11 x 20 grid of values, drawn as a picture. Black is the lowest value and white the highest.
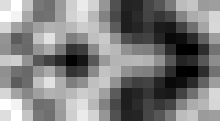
Average level on the scale: 50%. Mirror symmetry: top to bottom. Grain: blotchy. Ninth with the lowest average: middle right.
